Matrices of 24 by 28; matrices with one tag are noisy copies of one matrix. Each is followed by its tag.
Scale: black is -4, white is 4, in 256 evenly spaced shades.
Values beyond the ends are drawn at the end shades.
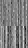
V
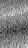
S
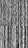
V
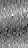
S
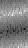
S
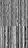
V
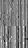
V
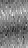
S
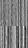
V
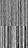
V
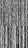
V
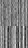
V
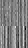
V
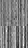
V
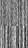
V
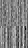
V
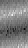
S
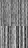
V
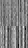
V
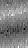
S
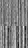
V
